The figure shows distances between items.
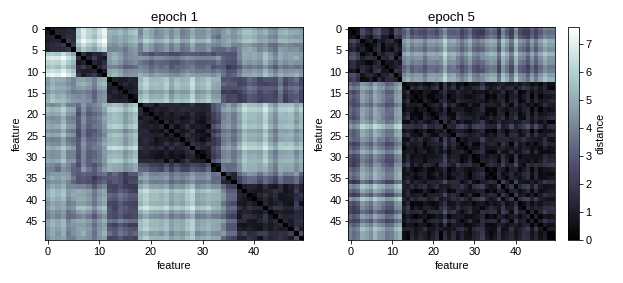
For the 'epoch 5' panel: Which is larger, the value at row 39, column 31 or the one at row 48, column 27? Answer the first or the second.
the second
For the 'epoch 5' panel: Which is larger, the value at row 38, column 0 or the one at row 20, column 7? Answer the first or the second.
the second
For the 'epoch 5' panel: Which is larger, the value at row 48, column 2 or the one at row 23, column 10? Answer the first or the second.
the second
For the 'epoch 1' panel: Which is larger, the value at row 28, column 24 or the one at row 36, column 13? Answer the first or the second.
the second
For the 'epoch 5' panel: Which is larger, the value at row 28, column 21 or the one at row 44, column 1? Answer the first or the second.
the second
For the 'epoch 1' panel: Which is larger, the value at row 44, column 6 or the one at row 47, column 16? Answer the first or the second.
the first
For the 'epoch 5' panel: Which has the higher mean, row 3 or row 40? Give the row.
3
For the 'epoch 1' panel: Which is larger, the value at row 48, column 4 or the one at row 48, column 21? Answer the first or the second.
the second
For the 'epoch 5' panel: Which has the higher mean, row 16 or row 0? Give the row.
0
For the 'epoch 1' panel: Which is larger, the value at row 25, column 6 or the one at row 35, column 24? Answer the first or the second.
the second
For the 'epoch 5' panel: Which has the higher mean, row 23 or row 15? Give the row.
23
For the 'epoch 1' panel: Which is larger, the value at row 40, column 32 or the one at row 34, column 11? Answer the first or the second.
the first
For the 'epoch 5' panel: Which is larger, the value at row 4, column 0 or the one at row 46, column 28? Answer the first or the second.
the first
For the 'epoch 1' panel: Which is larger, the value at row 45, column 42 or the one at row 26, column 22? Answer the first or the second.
the first
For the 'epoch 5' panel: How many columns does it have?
50
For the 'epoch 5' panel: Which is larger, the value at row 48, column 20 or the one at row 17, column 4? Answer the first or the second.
the second
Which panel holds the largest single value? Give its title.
epoch 1
